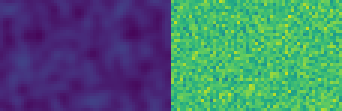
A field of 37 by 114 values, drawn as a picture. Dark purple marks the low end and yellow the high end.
The table splits into one row of 2 panels. Panel 1,1: very low, blotchy, faint in contrast. Panel 1,2: high, fine-grained.
